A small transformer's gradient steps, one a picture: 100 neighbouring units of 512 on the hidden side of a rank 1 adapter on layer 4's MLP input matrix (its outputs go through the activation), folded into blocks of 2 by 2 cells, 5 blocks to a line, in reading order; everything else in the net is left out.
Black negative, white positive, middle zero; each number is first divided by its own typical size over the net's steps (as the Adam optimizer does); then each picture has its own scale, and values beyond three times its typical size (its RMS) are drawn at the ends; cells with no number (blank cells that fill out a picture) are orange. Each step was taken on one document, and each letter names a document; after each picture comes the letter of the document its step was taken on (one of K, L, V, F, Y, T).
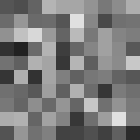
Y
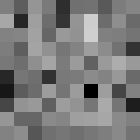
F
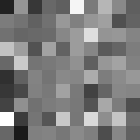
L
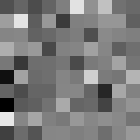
L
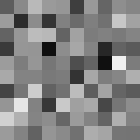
L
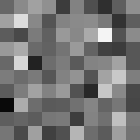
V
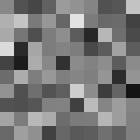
Y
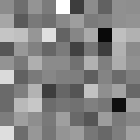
V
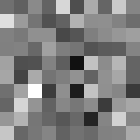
V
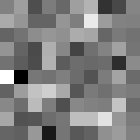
F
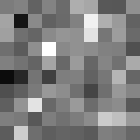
F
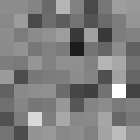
V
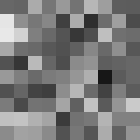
Y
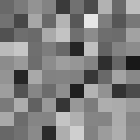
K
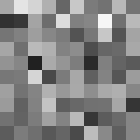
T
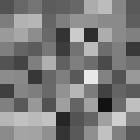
Y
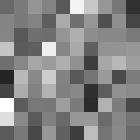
L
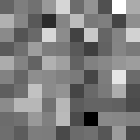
V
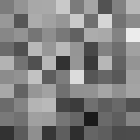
T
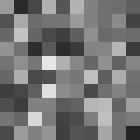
Y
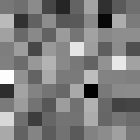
F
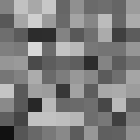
T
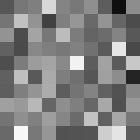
K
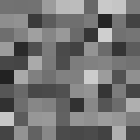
Y
